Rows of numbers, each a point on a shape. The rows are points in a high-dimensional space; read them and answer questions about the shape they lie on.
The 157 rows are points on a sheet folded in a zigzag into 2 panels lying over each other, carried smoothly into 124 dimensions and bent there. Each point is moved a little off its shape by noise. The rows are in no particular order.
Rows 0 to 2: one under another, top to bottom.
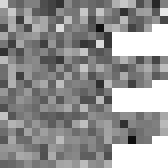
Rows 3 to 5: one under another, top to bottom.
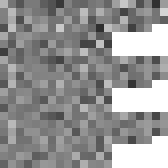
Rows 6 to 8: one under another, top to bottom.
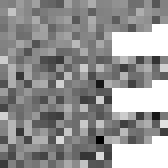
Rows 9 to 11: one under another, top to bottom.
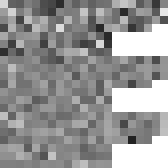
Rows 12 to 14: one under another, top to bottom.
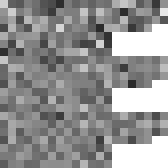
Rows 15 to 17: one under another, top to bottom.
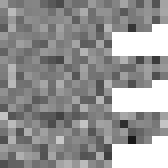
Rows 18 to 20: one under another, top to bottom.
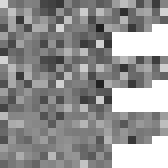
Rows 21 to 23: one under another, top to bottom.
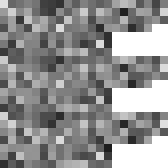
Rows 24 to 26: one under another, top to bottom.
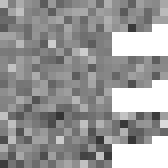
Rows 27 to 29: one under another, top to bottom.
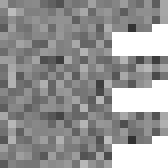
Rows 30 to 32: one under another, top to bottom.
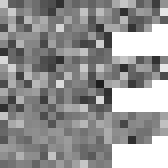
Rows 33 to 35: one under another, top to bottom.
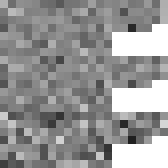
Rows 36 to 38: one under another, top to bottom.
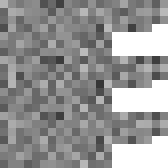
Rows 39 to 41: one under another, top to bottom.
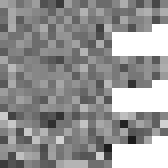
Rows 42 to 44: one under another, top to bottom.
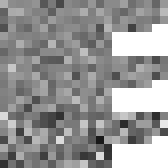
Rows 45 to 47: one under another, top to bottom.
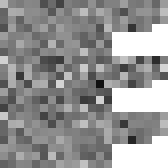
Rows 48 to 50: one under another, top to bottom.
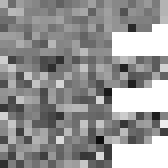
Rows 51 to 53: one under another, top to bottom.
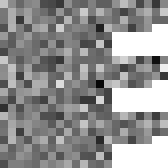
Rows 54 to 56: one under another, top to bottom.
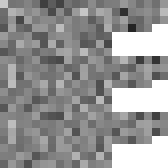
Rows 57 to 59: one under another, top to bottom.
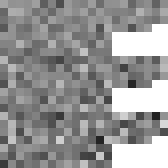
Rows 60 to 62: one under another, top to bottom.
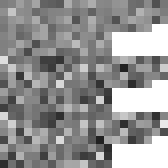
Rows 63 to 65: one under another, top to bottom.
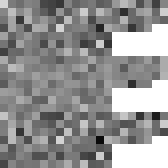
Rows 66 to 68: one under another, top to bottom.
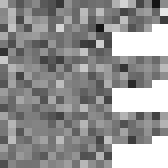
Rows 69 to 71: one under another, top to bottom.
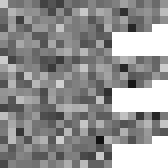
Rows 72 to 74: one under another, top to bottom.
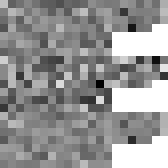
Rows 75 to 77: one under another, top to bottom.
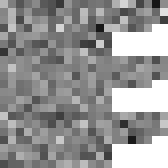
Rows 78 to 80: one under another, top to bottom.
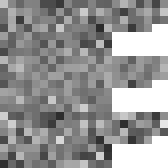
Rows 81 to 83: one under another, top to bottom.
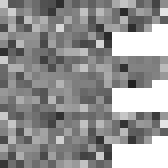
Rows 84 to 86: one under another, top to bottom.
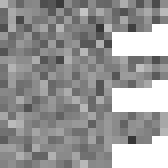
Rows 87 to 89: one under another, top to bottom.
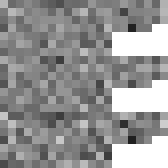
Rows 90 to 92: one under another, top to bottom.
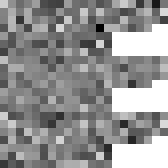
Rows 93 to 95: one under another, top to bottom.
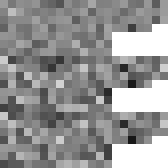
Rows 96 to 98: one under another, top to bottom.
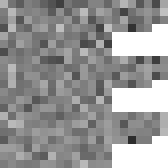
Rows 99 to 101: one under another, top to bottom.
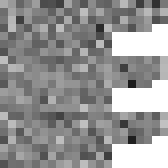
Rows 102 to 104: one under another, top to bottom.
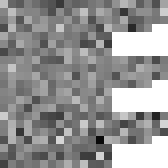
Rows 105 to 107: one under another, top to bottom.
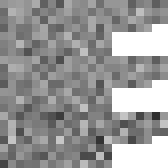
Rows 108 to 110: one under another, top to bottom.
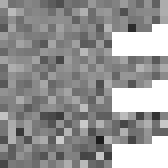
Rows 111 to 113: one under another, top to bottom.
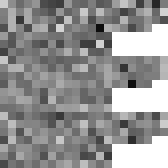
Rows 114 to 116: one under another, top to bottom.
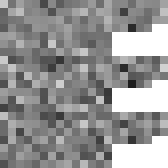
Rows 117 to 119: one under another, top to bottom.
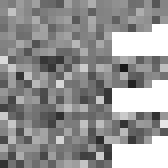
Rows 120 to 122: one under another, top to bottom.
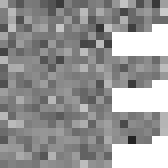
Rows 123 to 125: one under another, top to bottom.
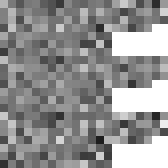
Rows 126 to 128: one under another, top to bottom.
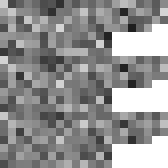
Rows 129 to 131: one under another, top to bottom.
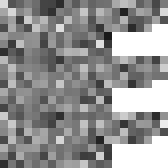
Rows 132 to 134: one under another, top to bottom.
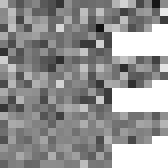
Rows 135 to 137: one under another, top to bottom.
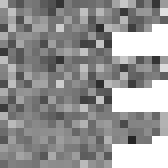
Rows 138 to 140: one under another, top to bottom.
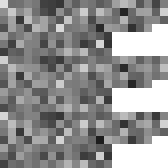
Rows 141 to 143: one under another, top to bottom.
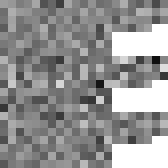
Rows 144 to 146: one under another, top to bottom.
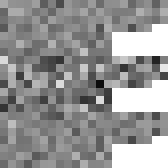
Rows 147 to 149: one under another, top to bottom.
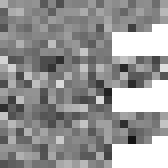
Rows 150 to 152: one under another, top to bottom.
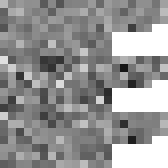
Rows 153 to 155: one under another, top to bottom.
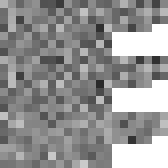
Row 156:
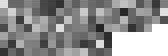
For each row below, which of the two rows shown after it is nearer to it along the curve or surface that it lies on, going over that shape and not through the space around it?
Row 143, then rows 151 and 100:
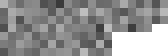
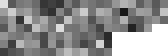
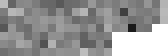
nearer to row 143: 151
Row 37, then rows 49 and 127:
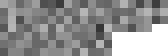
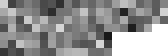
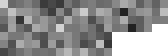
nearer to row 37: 127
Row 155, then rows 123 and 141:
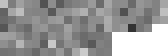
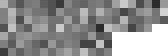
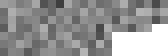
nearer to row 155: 141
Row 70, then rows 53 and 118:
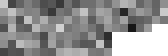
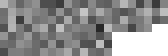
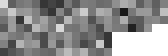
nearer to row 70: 118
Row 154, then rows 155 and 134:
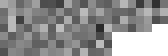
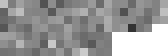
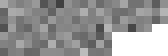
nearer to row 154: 134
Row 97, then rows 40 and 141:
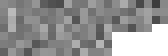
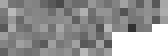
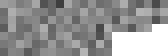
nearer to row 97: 40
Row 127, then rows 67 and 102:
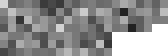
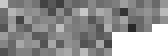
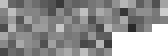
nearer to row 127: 67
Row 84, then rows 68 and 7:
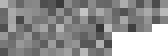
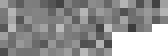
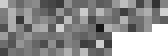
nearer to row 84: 7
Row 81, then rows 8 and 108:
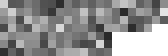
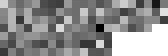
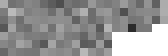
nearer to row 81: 8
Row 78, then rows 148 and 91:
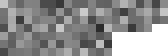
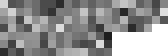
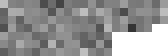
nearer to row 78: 91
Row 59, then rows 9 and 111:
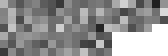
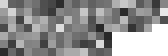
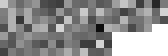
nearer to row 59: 9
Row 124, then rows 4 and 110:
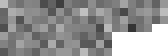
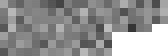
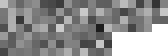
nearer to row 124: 110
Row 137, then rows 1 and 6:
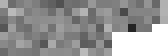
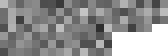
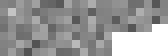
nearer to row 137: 6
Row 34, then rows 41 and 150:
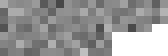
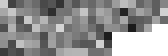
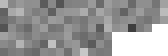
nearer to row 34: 150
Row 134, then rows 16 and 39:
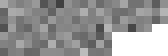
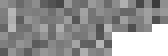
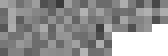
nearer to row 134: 39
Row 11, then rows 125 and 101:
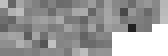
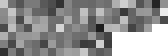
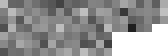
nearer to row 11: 101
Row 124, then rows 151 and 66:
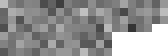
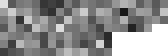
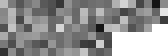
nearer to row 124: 151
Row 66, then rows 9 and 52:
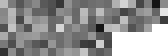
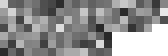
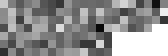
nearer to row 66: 52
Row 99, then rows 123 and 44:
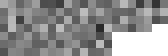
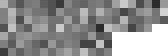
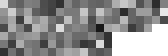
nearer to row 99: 44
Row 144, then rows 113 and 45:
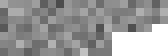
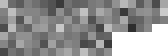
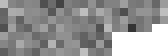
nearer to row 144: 45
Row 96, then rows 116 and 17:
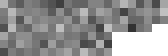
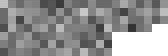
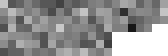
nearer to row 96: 17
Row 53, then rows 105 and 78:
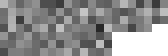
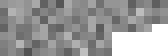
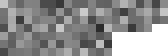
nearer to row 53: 78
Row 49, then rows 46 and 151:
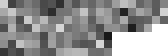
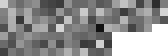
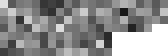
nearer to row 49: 151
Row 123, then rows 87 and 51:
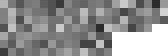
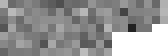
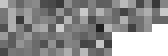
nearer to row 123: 87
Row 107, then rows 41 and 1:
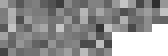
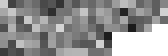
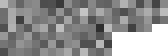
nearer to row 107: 41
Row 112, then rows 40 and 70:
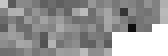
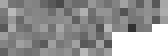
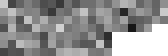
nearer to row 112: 40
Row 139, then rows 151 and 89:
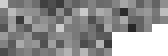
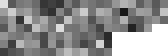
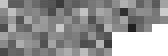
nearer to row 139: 151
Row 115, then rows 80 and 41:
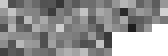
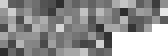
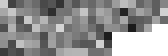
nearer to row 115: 41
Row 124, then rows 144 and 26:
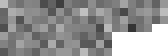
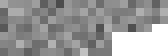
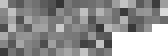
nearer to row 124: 144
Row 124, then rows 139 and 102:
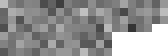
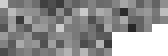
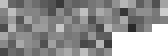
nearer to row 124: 139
